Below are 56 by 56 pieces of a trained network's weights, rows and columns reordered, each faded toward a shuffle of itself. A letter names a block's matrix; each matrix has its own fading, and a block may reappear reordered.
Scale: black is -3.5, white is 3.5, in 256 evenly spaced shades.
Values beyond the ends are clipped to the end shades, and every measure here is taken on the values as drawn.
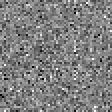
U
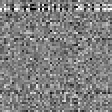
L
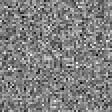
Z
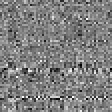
L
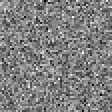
Z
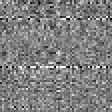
L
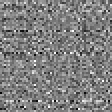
L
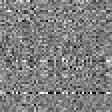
L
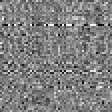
L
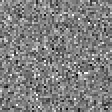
U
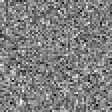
Z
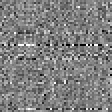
L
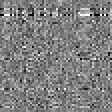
L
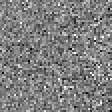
U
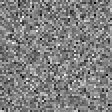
Z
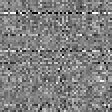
L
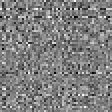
L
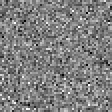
U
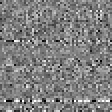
L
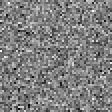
Z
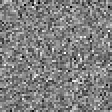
Z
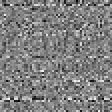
L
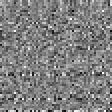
L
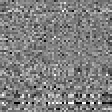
L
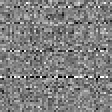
L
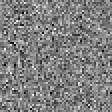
U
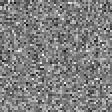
Z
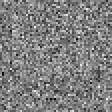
Z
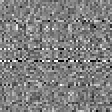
L
